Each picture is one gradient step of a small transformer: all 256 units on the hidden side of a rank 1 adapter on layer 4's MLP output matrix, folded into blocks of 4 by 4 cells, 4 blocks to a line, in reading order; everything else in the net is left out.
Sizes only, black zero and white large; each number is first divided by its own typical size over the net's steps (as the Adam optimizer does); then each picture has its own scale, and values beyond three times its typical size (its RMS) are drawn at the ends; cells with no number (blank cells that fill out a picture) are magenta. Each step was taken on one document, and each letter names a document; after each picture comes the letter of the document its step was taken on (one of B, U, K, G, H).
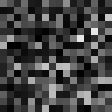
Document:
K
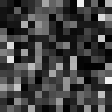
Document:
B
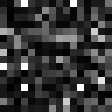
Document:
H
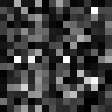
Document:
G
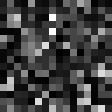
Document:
B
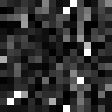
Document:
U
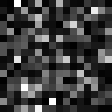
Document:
G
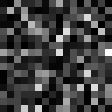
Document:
G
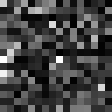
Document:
B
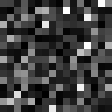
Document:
U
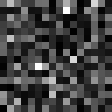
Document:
K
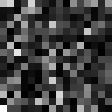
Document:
B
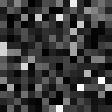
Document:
H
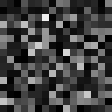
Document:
K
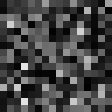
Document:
B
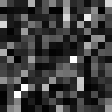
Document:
U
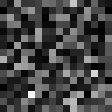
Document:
B
